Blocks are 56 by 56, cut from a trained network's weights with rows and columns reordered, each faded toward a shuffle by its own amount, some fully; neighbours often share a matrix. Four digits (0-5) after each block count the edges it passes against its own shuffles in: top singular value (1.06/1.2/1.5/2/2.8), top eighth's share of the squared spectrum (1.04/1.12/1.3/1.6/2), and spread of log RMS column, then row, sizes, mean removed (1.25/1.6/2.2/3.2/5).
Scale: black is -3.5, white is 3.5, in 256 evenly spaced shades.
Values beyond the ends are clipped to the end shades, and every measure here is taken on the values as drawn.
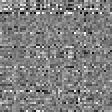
4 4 2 3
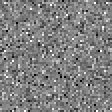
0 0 0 0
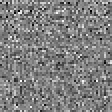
3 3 1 2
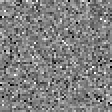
0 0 0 0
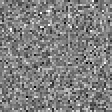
2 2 1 1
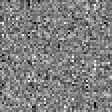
2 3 2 1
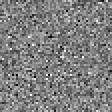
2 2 0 1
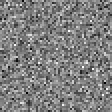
0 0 0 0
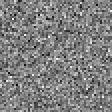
0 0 0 0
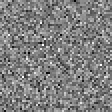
0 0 0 0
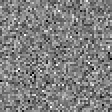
2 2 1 0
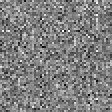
2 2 2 1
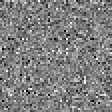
3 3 0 2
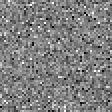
1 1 0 0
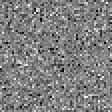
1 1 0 0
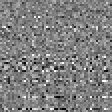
4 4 2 3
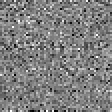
3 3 0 3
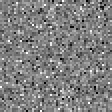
1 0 0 0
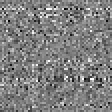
3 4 0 3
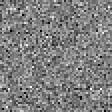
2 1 0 0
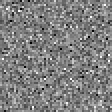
0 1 0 0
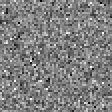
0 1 0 0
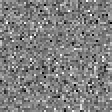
2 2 0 2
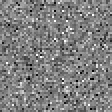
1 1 0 0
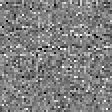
3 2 0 2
